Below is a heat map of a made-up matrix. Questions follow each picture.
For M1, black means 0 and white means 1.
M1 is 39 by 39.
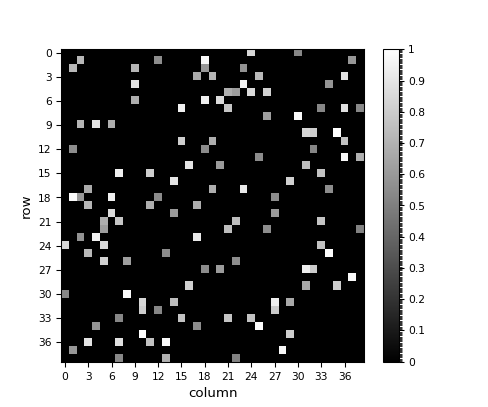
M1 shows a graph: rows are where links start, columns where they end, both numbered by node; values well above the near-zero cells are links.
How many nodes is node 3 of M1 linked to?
4
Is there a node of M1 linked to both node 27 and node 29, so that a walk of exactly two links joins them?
yes
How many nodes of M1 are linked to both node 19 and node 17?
1
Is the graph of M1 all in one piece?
yes
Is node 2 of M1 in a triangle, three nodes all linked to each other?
yes
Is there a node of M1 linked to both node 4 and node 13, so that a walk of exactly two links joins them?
no
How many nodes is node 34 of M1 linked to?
3
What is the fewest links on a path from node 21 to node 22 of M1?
1
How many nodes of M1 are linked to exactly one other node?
1
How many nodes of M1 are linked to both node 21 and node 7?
1
